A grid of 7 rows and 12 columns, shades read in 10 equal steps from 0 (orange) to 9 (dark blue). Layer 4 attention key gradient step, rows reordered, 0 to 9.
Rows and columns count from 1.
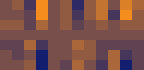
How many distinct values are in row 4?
1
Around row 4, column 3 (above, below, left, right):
6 3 5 5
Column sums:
35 35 36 33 35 33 36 31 32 34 32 34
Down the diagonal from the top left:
5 5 6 5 5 5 3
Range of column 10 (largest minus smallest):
4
